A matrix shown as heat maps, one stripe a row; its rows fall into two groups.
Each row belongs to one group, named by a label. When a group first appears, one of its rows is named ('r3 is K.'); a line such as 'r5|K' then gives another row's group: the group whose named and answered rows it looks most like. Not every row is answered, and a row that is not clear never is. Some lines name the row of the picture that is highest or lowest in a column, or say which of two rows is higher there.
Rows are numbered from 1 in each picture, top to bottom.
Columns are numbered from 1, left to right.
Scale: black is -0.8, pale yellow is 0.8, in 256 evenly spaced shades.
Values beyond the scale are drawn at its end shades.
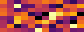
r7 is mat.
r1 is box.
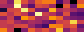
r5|box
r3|box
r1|box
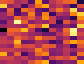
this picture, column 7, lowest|8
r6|box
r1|mat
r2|box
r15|mat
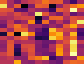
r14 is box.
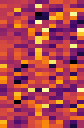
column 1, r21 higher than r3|Yes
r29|mat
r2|mat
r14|mat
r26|box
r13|mat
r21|box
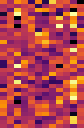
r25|mat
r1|mat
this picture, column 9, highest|7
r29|box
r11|box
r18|mat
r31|mat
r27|box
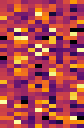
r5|box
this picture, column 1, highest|26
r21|box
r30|mat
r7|mat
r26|box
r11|box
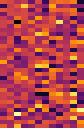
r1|mat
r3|mat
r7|box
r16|box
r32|box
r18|mat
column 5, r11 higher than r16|Yes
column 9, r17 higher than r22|No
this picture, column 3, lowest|6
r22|mat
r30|mat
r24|mat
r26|mat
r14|mat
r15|mat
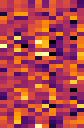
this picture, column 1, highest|12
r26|mat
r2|mat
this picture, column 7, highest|14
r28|mat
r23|box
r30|box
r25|box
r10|box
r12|box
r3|box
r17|mat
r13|box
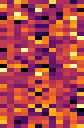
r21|mat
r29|mat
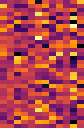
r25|mat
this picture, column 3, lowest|14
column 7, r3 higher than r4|No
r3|mat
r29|box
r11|mat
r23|mat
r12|mat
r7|mat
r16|box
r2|box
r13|box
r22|mat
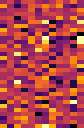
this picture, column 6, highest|13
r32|box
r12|box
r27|box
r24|mat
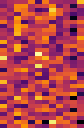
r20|mat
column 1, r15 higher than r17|Yes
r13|box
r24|mat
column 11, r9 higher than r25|Yes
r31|mat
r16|box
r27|box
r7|box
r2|box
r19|mat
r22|mat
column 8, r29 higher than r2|No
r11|box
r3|mat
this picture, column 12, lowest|31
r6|box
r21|box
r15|box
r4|box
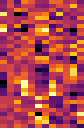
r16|box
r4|box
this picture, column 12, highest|29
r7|box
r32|mat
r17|mat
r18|mat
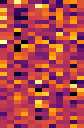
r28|mat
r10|mat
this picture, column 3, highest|1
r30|mat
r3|box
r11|box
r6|mat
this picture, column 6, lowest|23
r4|box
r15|mat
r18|mat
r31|box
